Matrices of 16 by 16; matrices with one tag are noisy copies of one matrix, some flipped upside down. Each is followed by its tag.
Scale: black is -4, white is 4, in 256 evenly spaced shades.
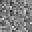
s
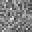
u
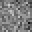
u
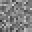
s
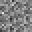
s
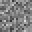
s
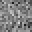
u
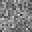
u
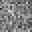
u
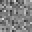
s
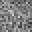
u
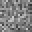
u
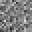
s
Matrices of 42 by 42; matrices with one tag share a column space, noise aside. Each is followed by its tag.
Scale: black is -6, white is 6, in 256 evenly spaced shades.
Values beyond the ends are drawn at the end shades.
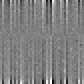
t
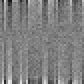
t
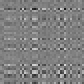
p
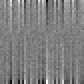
t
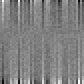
t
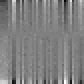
t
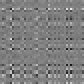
p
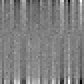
t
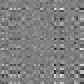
p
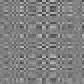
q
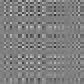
q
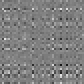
p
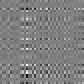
p
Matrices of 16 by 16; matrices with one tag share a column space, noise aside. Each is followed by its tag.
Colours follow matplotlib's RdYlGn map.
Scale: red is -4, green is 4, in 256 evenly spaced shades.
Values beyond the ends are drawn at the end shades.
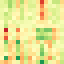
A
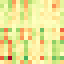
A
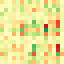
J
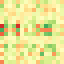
J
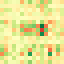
J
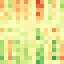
A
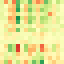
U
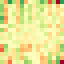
U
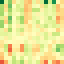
U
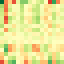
U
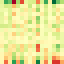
U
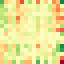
U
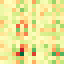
J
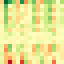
U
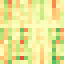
A
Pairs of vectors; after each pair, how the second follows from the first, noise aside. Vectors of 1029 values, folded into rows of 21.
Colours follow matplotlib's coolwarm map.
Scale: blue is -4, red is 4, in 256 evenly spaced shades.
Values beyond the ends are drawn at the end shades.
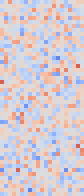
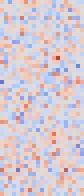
negated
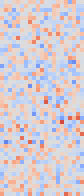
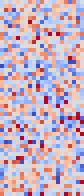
scaled up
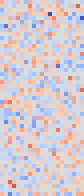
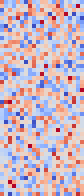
scaled up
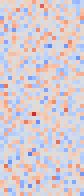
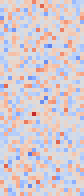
copied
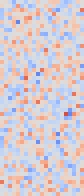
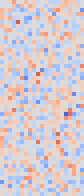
negated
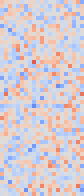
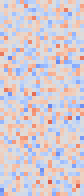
shuffled
